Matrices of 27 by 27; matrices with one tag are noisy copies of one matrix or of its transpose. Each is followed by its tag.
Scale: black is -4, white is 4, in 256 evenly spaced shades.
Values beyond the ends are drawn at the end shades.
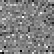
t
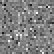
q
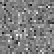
q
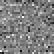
t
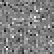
q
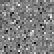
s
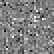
q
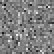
q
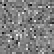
q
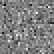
q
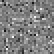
q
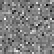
s
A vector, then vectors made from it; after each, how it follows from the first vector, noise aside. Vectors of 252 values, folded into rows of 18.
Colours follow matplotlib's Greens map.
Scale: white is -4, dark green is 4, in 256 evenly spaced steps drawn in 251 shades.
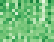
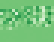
partly zeroed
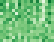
copied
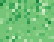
partly zeroed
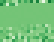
partly zeroed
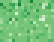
partly zeroed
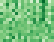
negated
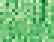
negated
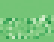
partly zeroed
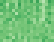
shrunk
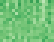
shrunk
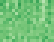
shrunk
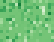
partly zeroed
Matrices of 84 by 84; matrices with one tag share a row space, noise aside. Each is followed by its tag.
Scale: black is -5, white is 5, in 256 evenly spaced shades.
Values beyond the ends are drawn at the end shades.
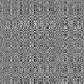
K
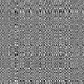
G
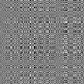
K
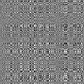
K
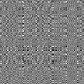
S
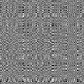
S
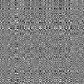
G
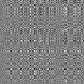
K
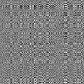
K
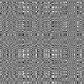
S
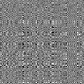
S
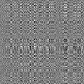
K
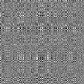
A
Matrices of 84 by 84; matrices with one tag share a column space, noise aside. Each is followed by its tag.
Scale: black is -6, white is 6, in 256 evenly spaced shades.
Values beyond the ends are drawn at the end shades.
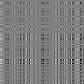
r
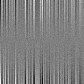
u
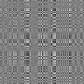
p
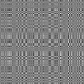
p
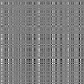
r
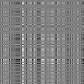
r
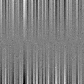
u
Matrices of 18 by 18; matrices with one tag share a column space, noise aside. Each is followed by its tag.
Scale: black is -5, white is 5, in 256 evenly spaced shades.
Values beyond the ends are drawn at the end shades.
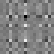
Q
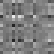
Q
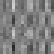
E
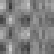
E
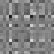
Q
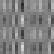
E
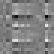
Q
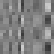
E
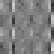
E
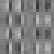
E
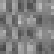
E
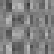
E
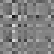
Q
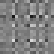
Q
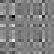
Q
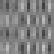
E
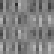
E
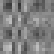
E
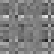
Q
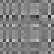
Q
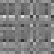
Q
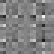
Q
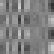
E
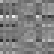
Q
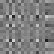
Q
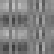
E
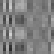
E
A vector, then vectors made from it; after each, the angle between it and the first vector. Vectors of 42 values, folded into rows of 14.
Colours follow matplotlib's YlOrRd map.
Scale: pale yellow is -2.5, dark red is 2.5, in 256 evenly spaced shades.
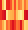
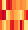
nearly parallel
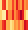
nearly opposite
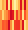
orthogonal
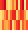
partly opposed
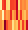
partly opposed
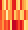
partly aligned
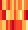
nearly parallel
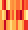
nearly opposite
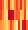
orthogonal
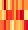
nearly opposite
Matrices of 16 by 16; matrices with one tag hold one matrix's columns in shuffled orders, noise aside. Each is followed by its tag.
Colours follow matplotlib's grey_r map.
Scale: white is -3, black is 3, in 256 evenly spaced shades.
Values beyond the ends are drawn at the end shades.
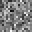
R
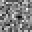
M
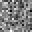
R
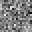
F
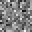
R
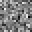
M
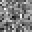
M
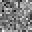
R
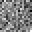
R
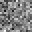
R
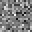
F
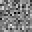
F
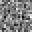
M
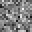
M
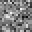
M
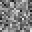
R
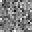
R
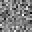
F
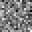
R
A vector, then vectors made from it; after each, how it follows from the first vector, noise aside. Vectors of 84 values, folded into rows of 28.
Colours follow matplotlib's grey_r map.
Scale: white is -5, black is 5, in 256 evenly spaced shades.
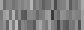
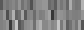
sign-scrambled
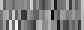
scaled up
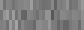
shrunk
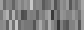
copied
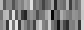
scaled up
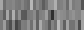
sign-scrambled
